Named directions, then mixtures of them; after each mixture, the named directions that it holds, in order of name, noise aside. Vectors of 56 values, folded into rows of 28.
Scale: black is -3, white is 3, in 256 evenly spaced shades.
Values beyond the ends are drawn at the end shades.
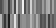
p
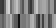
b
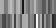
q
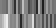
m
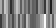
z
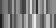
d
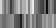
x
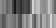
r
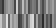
b, m, p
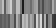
q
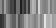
d, r, z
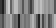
b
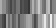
r, z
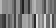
q, r, z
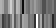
q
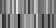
b, p, q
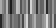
d, x, z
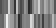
b, m, r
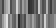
b, m, z
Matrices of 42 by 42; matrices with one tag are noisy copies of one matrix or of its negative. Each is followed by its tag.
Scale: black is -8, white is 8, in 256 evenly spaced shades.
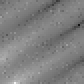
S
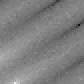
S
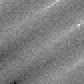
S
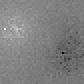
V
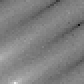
S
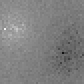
V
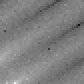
S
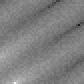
S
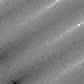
S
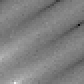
S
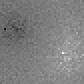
V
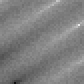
S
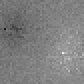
V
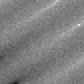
S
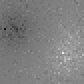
V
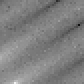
S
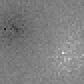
V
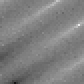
S
